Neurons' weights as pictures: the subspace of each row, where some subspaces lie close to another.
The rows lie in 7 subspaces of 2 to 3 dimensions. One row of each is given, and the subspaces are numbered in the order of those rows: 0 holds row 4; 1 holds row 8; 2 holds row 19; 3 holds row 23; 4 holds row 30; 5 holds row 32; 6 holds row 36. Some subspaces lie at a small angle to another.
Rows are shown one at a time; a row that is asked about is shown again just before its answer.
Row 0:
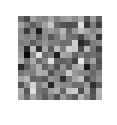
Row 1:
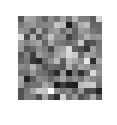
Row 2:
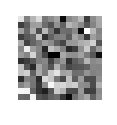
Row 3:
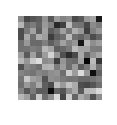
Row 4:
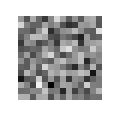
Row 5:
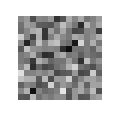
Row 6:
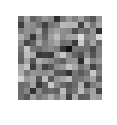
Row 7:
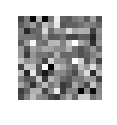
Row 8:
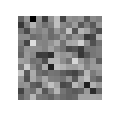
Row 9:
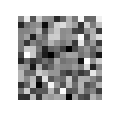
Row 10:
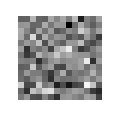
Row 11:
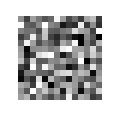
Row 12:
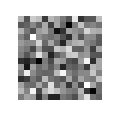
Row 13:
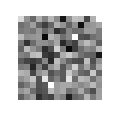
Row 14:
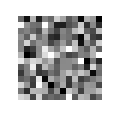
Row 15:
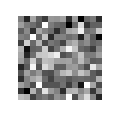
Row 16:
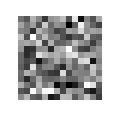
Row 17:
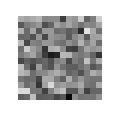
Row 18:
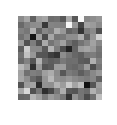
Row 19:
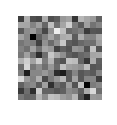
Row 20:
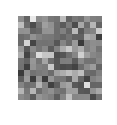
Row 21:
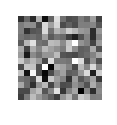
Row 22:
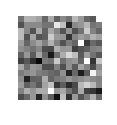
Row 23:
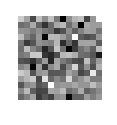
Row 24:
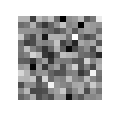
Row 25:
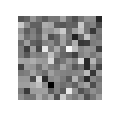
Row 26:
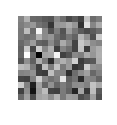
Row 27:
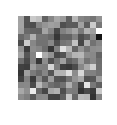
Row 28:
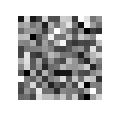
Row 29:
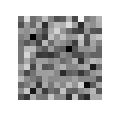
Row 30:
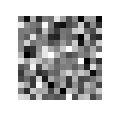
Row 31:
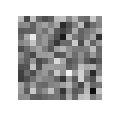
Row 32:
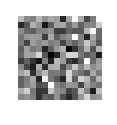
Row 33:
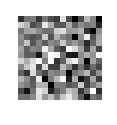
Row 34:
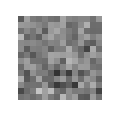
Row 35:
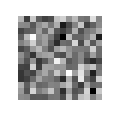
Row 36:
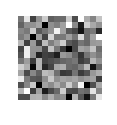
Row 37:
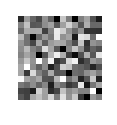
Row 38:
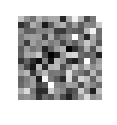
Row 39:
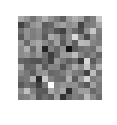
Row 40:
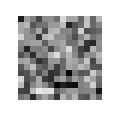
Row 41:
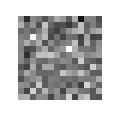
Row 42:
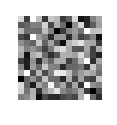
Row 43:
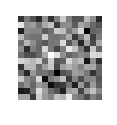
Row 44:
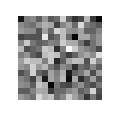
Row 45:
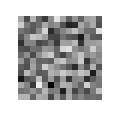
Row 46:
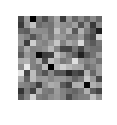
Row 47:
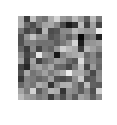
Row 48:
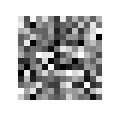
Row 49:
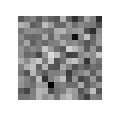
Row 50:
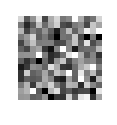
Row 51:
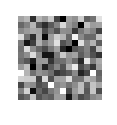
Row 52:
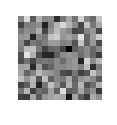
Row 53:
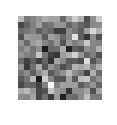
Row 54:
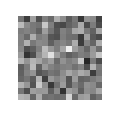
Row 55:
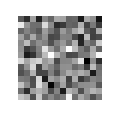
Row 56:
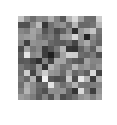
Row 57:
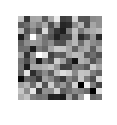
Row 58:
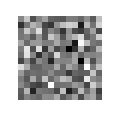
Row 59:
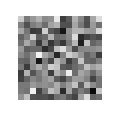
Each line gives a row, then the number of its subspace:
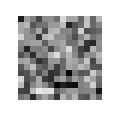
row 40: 6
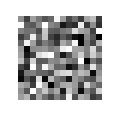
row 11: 5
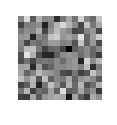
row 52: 4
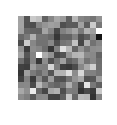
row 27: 1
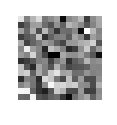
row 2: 6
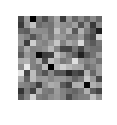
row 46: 1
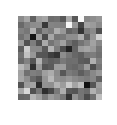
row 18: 6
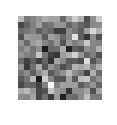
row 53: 0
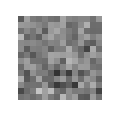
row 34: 2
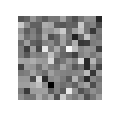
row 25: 0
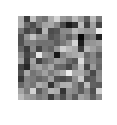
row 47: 0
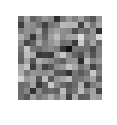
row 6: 5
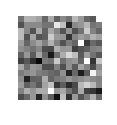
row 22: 2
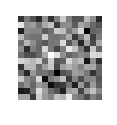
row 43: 2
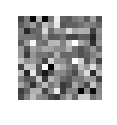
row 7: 1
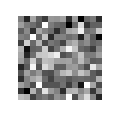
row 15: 6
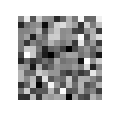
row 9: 4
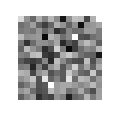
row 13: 3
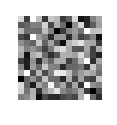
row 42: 6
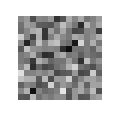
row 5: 3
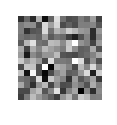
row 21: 1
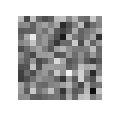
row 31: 3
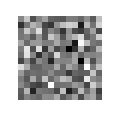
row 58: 0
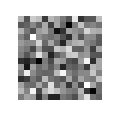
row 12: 2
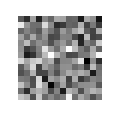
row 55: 4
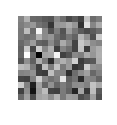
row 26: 0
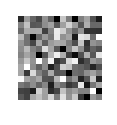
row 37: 5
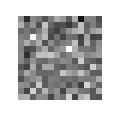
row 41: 2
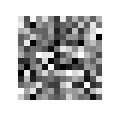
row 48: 1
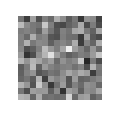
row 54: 4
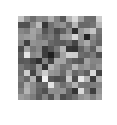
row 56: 1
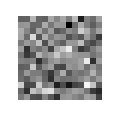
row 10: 6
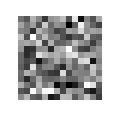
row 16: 2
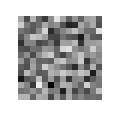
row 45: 0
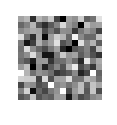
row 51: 3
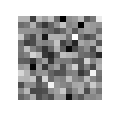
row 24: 3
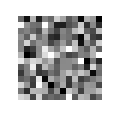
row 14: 4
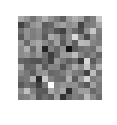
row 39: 0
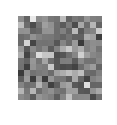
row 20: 1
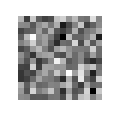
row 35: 3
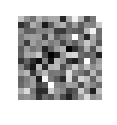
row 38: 5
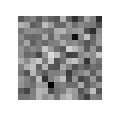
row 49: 5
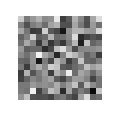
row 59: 3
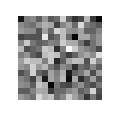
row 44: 3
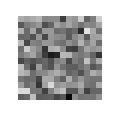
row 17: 6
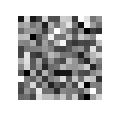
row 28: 6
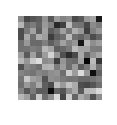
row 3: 2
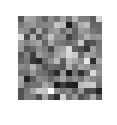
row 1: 2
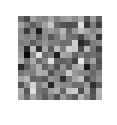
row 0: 0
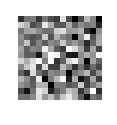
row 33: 5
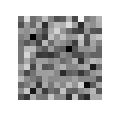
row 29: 2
